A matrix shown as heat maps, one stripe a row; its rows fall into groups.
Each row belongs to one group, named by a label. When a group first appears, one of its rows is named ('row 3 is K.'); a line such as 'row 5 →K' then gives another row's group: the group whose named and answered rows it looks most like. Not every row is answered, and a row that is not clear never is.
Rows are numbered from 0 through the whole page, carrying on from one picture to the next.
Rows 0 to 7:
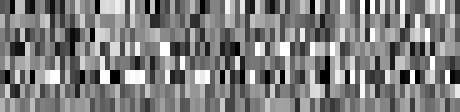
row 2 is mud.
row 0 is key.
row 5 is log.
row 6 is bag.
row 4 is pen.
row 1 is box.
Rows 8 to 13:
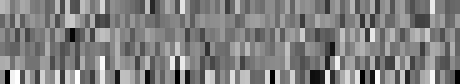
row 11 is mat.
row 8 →pen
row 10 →mud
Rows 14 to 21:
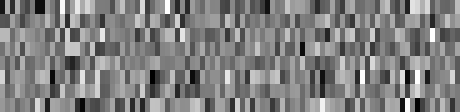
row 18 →mud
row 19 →box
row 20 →box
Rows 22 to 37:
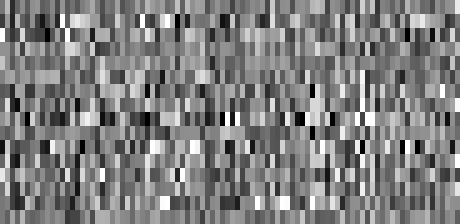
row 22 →bag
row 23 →box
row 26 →pen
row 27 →log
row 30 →mat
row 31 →key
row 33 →bag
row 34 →pen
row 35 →bag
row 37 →mud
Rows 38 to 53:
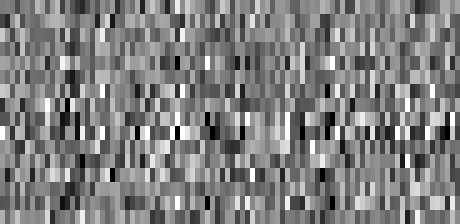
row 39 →log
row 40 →pen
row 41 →mud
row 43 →mud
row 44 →pen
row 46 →mat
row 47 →pen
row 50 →log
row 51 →mud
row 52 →mat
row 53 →box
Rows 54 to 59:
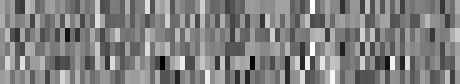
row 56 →bag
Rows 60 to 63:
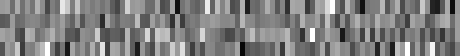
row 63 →pen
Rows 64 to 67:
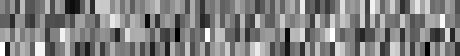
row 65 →key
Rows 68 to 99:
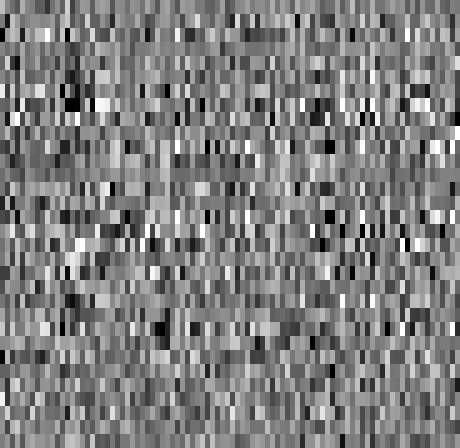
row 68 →pen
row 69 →log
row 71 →mud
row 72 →bag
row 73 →mud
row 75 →mud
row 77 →bag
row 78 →mat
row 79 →key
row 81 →log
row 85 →box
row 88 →box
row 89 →mud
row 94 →mat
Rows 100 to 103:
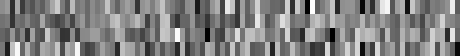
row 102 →mat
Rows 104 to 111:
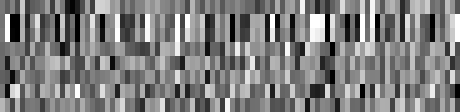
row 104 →mud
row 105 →bag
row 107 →mat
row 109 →mat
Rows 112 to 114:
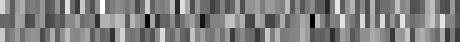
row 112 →pen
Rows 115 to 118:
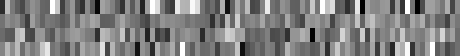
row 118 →pen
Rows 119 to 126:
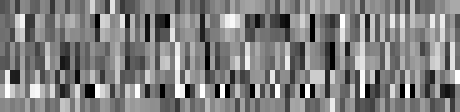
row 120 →key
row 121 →key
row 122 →mat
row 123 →mat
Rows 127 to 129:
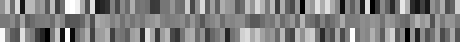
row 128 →mud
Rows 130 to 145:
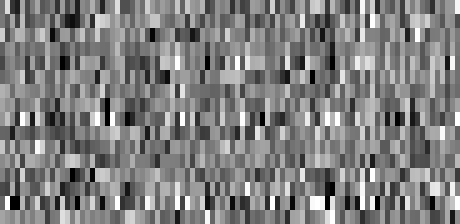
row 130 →bag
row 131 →mud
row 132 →box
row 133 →mat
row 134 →mat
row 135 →key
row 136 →pen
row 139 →key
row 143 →mat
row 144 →bag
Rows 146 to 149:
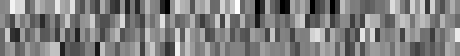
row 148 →bag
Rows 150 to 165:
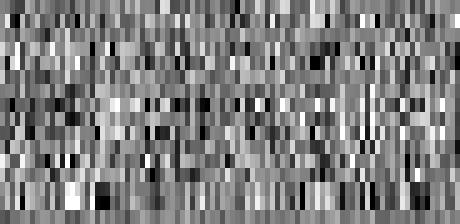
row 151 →bag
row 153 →log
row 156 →mud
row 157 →key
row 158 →mud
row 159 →key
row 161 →pen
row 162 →box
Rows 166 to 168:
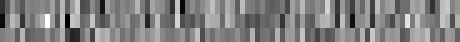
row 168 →mud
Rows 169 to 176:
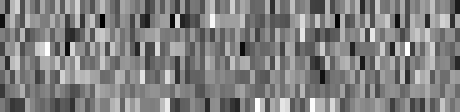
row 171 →mud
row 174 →box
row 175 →mud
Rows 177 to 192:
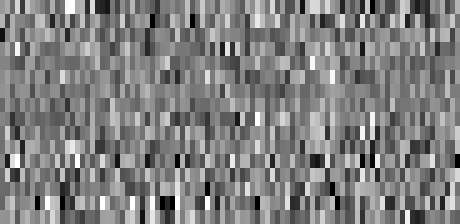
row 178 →box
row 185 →key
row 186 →bag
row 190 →mat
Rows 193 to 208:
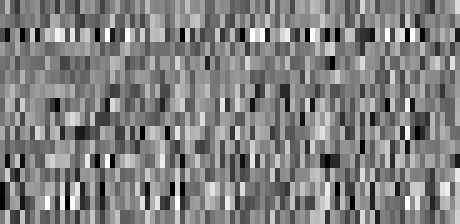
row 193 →bag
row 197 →mat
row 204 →log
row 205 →bag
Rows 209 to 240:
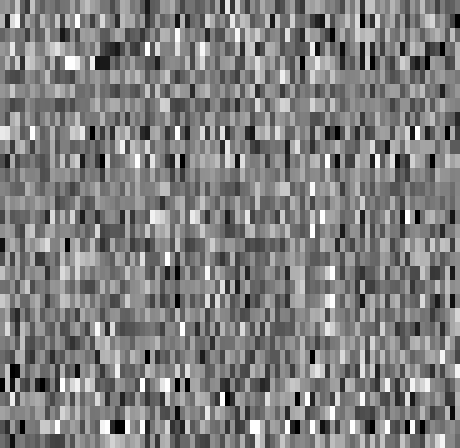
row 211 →mat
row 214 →key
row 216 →key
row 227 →box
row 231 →bag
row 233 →mud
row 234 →key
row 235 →bag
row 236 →box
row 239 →log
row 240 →key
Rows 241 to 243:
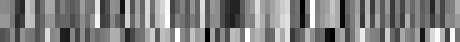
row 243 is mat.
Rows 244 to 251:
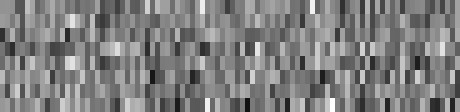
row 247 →key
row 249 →box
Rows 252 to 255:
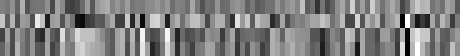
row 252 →mud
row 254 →box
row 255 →box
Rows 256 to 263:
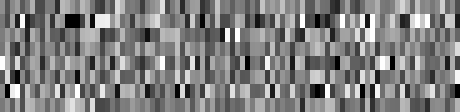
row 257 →mud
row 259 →bag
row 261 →bag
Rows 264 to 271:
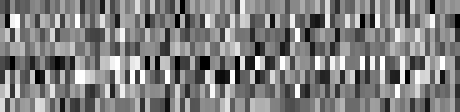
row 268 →key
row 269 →box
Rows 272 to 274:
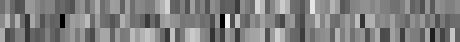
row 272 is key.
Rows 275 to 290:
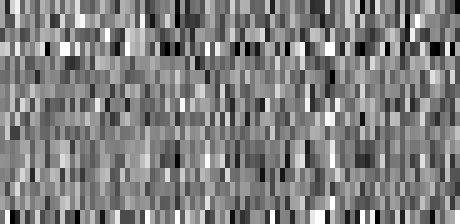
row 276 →box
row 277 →log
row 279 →mud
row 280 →mat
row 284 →bag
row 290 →bag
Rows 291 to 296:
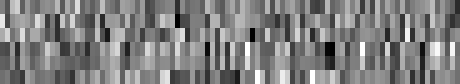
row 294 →mat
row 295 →mat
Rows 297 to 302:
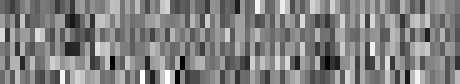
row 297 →key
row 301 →log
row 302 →box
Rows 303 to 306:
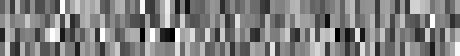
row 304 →pen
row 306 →bag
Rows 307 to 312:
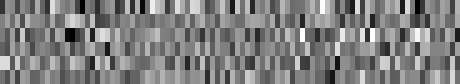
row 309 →mud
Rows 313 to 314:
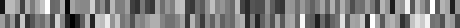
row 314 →mud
